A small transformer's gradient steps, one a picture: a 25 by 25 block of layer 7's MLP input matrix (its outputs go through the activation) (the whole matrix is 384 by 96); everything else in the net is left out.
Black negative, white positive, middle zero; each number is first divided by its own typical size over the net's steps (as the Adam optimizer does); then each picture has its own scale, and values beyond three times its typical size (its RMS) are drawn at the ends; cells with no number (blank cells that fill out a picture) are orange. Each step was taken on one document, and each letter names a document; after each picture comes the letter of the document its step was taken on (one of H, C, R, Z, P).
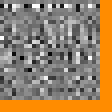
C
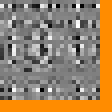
C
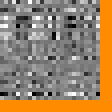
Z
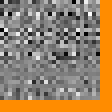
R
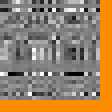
Z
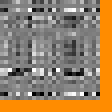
Z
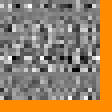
C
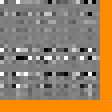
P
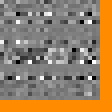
P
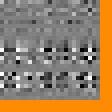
P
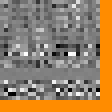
R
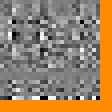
C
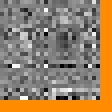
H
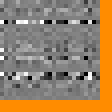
P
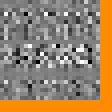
R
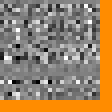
C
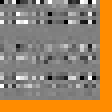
P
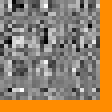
C
